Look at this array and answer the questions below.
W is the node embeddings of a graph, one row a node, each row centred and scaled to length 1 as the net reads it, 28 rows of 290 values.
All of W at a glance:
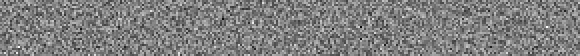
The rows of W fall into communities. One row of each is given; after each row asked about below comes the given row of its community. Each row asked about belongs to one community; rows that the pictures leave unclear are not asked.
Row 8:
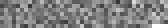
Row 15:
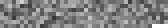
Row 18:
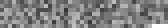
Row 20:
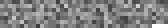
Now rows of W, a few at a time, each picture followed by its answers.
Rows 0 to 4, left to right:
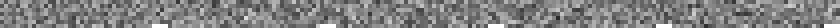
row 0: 8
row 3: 15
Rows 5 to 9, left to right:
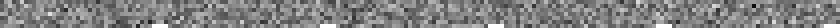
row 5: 20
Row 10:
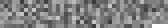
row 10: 18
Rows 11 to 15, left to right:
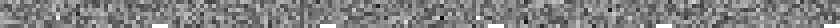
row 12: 18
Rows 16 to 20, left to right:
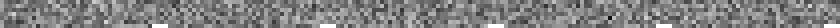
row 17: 8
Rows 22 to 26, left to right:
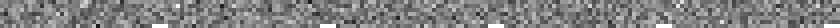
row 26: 8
